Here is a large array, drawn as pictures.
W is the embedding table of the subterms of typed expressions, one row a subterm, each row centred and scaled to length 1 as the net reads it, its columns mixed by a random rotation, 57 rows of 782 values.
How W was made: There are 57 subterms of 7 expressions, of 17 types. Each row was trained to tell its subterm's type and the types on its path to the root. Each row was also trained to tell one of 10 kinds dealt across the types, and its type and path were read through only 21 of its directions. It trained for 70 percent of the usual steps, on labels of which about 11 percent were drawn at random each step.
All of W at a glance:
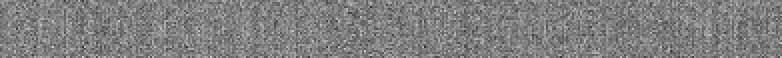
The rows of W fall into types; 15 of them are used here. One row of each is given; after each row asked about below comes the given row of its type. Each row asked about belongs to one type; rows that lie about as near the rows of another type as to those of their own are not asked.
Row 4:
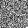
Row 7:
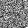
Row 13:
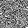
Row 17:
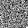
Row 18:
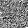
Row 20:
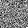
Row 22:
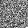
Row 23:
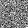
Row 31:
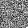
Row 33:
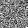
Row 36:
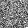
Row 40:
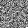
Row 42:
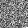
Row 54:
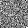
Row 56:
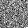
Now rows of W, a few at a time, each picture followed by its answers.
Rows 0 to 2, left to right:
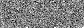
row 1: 31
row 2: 23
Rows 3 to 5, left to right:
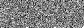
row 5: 23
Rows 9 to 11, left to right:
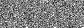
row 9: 40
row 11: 22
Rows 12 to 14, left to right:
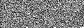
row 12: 31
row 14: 36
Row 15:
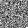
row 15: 54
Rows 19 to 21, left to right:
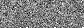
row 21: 54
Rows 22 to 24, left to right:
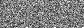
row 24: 7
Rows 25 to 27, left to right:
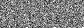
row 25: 4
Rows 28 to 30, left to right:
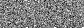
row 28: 13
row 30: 4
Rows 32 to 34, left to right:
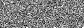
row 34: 7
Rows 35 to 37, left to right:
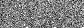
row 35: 22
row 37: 13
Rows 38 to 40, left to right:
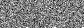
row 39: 23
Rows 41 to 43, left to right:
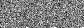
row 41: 31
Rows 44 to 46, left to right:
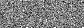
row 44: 7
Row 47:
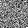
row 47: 20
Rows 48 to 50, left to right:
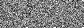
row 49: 22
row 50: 13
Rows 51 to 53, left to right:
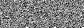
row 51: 18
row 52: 56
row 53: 20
